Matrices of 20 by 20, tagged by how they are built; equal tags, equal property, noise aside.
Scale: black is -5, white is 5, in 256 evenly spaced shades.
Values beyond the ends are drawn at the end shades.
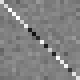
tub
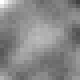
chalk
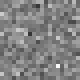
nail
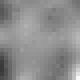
chalk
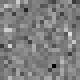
nail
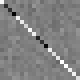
tub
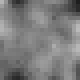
chalk
